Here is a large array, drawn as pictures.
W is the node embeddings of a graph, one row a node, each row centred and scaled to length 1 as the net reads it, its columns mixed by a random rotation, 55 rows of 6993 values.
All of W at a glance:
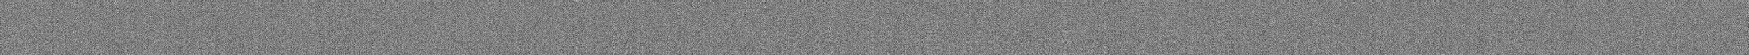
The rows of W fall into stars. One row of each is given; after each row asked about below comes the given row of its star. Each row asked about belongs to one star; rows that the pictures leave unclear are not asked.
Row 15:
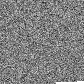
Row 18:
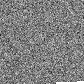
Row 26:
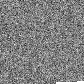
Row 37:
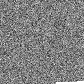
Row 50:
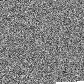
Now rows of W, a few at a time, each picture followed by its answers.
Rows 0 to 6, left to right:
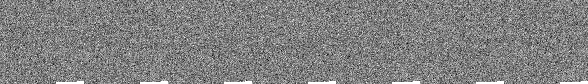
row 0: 26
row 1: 26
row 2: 15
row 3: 37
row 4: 26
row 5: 15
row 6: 26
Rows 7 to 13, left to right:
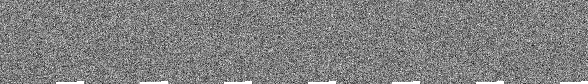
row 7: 18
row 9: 15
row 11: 15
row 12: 26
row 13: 37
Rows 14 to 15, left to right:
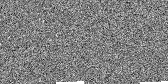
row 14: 26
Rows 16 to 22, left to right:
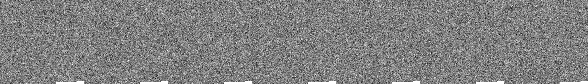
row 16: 26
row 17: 50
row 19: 37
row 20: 18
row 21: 50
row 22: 18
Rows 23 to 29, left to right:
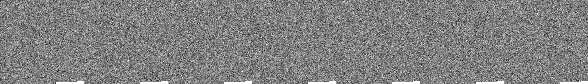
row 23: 50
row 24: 15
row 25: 50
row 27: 15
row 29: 15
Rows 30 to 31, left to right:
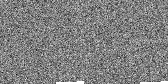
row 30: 26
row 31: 18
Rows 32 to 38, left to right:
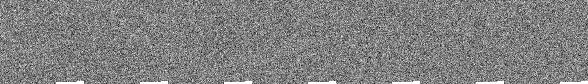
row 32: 18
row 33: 37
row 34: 26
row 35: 18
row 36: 50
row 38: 50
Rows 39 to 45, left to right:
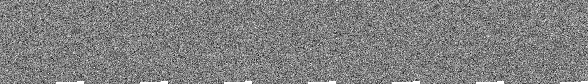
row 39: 18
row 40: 18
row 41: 26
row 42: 15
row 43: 37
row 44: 50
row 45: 37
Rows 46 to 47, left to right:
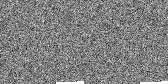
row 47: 50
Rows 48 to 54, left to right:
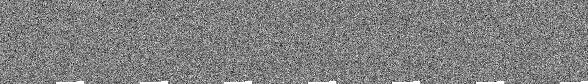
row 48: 26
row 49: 15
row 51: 50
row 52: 50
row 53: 26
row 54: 18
